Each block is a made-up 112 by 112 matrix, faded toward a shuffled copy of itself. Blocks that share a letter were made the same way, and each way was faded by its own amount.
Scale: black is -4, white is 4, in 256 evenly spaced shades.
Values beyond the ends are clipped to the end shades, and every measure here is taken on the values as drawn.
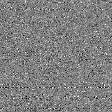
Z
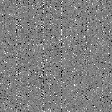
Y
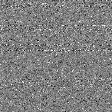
Z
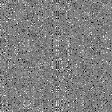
Y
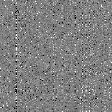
Y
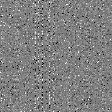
Y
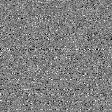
Z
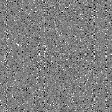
Y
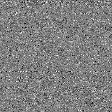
Z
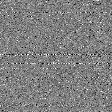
Z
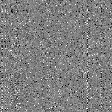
Y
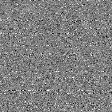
Z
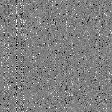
Y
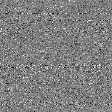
Z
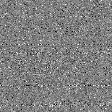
Z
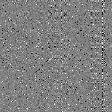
Y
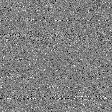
Z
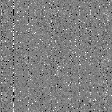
Y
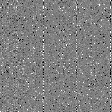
Y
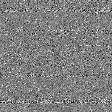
Z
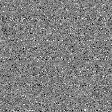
Z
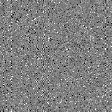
Y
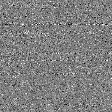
Z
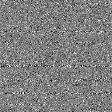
Z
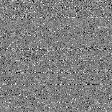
Z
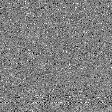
Z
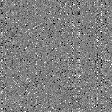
Y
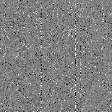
Y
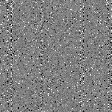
Y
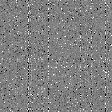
Y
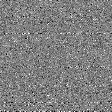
Z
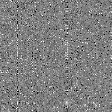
Y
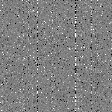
Y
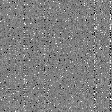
Y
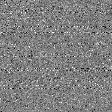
Z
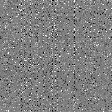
Y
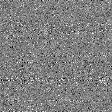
Z
